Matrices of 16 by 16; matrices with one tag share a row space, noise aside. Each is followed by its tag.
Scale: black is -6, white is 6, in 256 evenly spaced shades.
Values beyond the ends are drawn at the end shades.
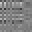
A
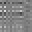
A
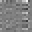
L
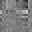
L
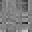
L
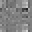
L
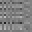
A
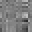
L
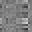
L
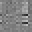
L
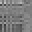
A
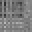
A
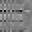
A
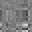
L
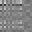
A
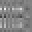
A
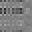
A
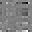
L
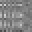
A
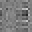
L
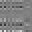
A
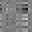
L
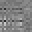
A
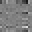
L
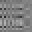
A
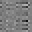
L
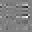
L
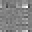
L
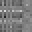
A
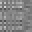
A
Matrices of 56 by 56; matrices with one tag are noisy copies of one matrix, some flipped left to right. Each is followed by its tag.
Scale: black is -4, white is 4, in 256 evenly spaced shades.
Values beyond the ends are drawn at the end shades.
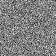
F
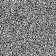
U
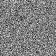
U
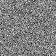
F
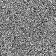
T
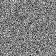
U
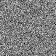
F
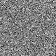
T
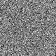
T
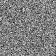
T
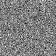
U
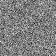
F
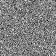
F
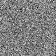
T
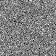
F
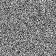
U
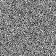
F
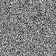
U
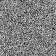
F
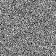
F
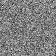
T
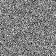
F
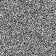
F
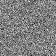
F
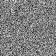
U
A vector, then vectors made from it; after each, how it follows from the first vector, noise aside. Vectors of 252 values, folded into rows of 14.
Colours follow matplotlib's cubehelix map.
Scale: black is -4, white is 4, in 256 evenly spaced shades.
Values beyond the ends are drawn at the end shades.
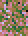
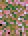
reversed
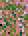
reversed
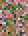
reversed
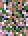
scaled up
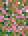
negated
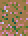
partly zeroed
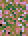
reversed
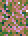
negated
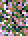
scaled up
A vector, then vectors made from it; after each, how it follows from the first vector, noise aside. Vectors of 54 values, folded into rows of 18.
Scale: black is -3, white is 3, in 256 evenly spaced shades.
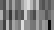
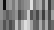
reversed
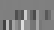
partly zeroed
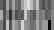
copied
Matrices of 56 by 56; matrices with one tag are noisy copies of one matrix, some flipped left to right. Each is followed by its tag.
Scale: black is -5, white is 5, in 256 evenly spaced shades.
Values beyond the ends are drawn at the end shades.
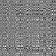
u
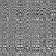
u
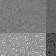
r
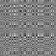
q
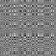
q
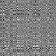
u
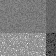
r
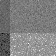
r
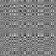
q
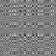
q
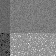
r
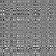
u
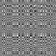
q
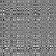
u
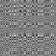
q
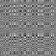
q
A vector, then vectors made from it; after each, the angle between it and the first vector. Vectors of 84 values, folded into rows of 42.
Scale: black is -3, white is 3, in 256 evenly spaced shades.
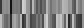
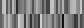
orthogonal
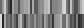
partly aligned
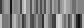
nearly parallel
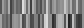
nearly parallel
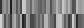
nearly parallel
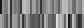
nearly parallel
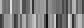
nearly opposite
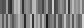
orthogonal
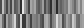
partly aligned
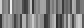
nearly opposite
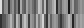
partly opposed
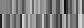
partly opposed
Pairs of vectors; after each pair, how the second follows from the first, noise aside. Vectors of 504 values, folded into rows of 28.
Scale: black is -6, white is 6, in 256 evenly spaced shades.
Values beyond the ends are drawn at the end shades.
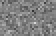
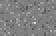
partly zeroed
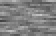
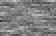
copied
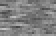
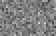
shuffled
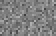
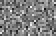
scaled up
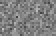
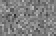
shuffled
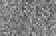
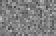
shuffled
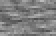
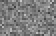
shuffled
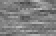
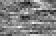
scaled up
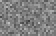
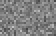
shuffled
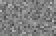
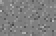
partly zeroed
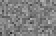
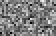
scaled up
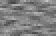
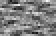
scaled up
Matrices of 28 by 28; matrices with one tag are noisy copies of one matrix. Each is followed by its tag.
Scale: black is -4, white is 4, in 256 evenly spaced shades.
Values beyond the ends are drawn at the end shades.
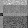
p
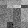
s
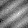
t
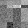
s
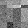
s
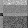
p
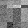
s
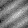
t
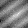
t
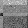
p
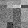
s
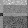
p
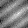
t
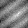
t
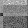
p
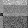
p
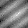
t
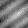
t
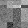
s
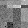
s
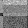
p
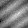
t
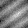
t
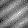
t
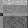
p
